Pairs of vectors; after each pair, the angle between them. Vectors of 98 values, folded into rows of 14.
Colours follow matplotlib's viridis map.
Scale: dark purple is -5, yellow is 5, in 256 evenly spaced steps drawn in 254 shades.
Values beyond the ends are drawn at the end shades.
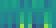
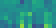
nearly parallel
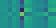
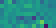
orthogonal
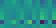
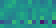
nearly parallel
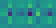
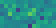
partly opposed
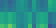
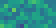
orthogonal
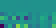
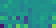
nearly parallel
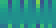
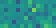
orthogonal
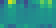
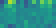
nearly parallel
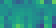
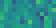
partly aligned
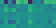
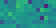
partly aligned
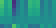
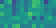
partly aligned
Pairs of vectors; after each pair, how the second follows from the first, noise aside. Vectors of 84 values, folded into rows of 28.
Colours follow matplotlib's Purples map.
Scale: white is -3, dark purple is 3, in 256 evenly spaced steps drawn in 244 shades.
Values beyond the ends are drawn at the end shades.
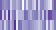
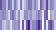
shuffled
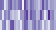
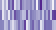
shuffled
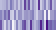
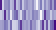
shuffled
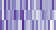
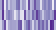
negated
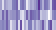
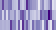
negated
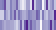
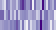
negated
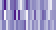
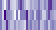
negated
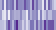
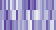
shuffled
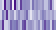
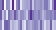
negated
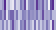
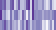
shuffled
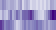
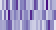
shuffled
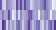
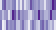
negated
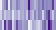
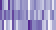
negated
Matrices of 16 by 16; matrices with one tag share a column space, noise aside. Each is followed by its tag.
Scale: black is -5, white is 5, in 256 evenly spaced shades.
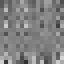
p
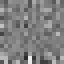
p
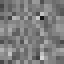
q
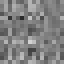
q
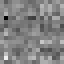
q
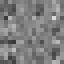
q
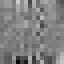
p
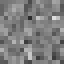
q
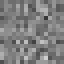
q
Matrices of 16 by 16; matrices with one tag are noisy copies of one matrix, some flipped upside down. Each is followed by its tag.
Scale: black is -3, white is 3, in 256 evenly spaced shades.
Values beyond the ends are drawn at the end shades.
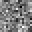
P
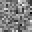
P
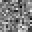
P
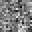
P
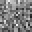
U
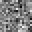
P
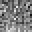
U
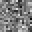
P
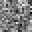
P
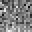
U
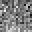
U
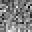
U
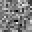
P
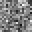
P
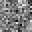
P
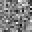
P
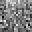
U
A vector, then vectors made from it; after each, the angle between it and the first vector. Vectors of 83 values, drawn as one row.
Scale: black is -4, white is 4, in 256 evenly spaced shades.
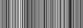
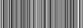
orthogonal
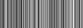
partly opposed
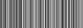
partly opposed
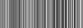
partly opposed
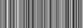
orthogonal
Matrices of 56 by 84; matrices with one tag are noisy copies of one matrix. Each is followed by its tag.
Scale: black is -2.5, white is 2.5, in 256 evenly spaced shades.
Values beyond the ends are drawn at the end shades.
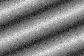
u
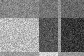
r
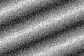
u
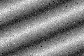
u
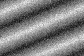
u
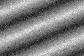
u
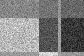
r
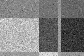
r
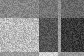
r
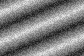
u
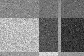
r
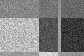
r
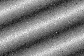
u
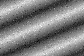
u
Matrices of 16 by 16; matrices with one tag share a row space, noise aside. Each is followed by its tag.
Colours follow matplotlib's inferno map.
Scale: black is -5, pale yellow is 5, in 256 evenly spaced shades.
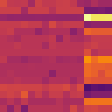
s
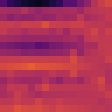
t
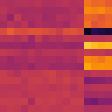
s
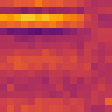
t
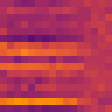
t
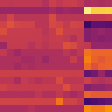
s
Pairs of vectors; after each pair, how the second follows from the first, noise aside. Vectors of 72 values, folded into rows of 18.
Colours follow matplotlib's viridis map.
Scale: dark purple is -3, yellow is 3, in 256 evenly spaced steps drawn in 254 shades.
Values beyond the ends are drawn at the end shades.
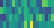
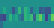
partly zeroed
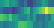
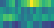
wrapped around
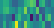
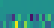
partly zeroed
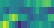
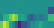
partly zeroed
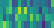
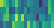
wrapped around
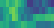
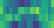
wrapped around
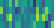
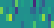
partly zeroed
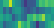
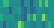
partly zeroed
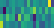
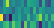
wrapped around
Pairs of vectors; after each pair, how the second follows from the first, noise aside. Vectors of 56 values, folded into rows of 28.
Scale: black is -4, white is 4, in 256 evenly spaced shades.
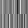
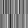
reversed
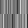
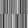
negated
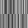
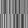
reversed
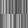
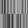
negated
